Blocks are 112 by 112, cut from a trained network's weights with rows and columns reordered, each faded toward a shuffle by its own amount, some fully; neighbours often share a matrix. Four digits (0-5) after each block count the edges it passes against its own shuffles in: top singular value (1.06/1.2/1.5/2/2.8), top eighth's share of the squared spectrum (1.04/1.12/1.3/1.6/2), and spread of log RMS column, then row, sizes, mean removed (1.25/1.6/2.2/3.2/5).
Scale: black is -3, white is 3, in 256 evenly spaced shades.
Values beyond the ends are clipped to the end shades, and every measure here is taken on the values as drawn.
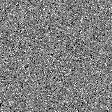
0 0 0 0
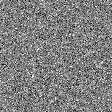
0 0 0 0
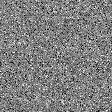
0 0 0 0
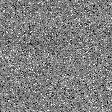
1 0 0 0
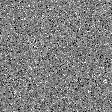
0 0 0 0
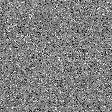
0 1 0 0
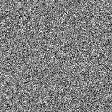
3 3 1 1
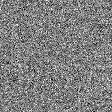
2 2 0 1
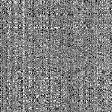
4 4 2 3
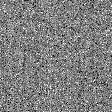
1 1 0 0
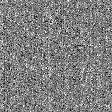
2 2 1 1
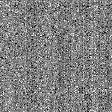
2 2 1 2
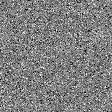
1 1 0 0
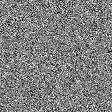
1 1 0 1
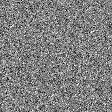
2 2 0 0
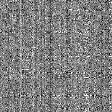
3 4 2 3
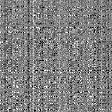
4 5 3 4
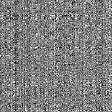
3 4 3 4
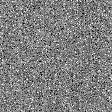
1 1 0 0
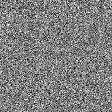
3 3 0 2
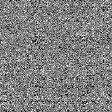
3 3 3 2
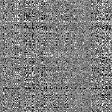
3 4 4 2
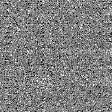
2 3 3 0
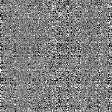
3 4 4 2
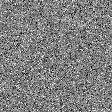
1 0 0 0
